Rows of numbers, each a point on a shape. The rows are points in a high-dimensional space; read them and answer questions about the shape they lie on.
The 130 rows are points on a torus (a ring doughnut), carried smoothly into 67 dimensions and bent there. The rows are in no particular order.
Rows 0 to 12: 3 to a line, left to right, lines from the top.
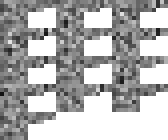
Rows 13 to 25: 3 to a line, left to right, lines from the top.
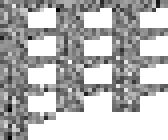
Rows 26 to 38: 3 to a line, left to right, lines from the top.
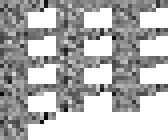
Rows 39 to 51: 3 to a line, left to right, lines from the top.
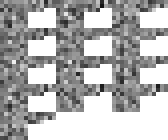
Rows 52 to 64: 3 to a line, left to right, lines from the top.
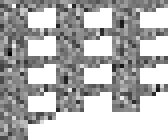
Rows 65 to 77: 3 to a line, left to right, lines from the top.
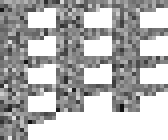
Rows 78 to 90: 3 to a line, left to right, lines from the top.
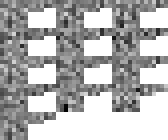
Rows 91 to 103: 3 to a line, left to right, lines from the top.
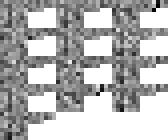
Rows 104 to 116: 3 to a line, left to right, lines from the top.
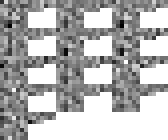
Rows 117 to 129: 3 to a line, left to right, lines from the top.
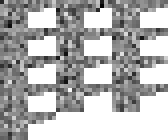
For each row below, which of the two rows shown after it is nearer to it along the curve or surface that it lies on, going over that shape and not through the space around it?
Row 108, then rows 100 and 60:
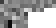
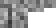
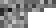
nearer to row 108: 100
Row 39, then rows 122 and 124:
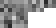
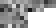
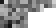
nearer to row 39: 124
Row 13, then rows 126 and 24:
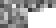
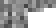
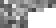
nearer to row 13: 24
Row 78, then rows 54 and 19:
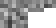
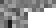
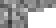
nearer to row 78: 54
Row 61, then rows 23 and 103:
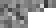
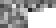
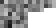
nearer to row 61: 103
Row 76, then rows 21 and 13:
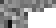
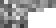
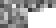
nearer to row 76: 21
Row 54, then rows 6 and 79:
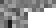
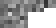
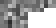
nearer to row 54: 79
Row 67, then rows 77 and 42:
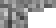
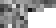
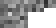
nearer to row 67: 42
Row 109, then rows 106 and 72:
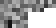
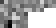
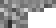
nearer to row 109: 106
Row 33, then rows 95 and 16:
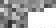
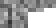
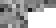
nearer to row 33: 95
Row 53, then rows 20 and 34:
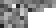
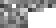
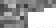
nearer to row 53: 20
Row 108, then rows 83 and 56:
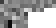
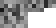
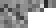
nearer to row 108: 56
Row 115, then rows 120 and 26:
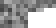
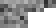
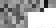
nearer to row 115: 120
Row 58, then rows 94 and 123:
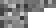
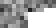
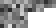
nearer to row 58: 123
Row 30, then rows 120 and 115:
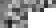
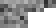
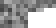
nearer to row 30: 120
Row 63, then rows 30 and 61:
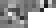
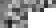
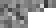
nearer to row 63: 30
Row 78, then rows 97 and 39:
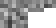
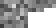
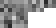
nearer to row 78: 39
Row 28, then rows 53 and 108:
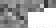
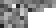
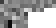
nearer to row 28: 108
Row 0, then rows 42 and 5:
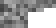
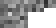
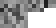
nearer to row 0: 42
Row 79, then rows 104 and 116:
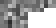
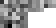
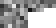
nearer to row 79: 104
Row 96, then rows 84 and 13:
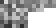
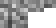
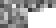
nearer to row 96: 84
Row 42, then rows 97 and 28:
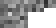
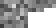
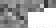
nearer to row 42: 28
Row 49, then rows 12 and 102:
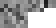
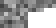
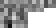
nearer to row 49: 102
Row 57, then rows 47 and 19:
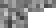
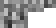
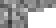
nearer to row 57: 47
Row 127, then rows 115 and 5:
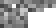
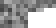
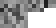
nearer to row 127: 115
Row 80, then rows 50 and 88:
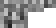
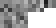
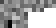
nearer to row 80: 50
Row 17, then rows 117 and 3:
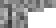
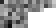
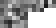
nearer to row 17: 117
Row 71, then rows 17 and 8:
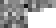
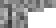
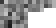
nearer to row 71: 17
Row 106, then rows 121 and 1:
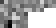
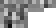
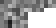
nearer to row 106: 1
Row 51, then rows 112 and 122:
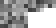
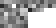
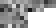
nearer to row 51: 112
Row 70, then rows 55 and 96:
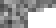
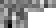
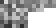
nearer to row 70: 96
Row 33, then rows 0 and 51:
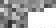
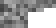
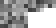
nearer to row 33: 0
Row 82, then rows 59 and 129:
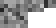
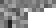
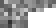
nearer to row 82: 59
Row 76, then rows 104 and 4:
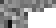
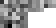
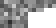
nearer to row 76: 104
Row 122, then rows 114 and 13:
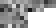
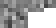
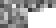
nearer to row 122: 13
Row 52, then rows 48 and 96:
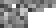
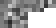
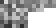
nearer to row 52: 96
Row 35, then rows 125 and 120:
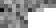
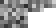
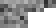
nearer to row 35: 120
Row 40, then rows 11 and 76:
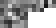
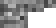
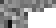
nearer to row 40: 76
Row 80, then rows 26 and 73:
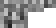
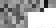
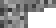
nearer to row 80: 26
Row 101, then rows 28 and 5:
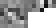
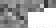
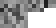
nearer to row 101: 5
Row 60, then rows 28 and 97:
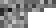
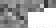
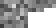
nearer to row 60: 97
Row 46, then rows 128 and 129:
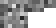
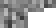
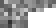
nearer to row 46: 129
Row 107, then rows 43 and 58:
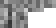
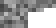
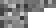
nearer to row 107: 43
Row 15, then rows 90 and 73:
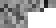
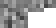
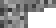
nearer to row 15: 90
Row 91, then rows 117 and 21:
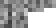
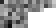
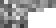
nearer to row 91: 117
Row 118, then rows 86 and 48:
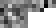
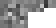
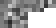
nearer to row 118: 48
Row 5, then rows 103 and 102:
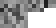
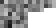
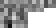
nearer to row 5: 102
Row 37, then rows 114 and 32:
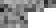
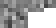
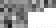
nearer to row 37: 114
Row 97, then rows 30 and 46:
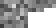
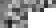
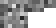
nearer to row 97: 46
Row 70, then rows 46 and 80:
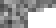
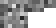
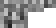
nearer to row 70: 46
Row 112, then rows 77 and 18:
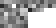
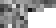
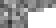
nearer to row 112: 77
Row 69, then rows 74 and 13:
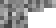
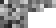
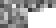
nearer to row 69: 74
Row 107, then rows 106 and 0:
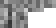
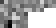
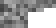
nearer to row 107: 0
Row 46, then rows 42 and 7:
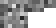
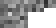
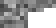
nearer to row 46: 7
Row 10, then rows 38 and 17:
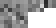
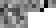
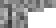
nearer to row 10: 38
